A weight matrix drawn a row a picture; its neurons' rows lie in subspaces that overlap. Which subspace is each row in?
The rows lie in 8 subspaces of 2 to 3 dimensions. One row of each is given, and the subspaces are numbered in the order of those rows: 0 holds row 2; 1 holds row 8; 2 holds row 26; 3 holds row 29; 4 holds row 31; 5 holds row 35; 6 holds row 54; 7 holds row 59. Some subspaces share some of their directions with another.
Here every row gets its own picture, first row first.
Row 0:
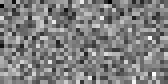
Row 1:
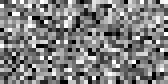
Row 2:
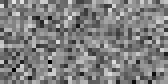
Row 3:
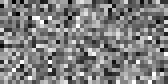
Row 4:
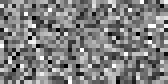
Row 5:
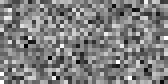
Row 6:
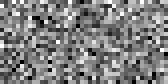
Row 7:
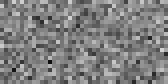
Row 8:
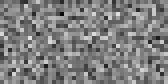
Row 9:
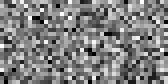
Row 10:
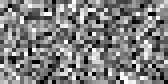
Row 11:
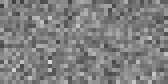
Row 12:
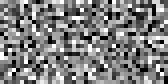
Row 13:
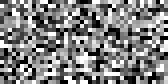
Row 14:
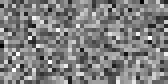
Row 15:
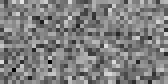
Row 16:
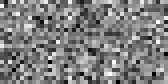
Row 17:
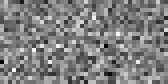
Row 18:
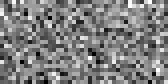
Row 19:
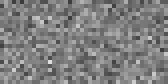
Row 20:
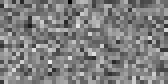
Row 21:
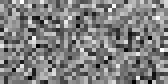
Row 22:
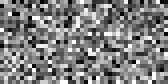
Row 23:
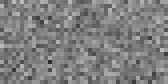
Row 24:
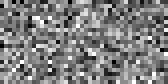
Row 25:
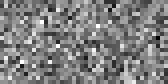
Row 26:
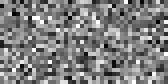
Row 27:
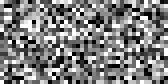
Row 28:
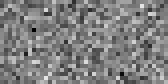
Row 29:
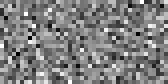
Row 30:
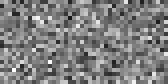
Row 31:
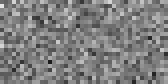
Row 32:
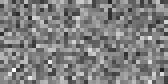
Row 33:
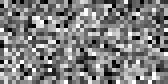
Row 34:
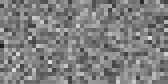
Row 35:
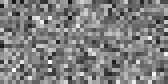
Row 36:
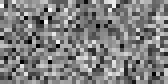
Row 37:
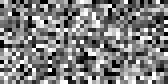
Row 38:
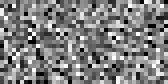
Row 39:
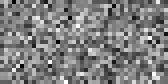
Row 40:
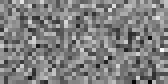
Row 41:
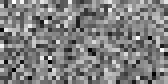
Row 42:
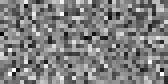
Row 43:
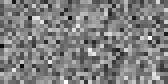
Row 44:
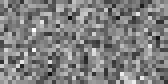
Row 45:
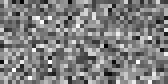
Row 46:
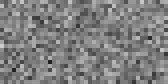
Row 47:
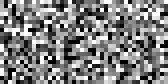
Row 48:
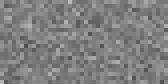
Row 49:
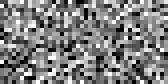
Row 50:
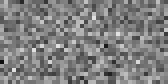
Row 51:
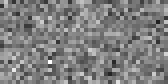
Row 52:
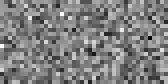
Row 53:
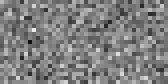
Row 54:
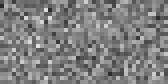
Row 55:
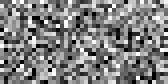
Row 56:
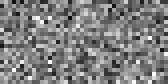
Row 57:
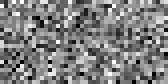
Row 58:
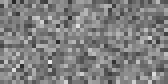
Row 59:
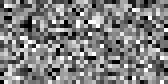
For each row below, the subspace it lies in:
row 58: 0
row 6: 4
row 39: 0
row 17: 4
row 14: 3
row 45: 4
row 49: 0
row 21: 5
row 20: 7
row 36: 6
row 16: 5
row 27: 7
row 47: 2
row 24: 7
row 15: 4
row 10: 6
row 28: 6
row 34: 3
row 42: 1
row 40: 5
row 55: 5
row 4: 3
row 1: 6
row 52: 0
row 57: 0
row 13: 2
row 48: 7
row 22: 6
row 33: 1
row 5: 7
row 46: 3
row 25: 6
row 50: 4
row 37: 2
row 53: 6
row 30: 2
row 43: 0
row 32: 1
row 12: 1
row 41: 2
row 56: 7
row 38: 3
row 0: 4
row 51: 5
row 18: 3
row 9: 0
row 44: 6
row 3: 1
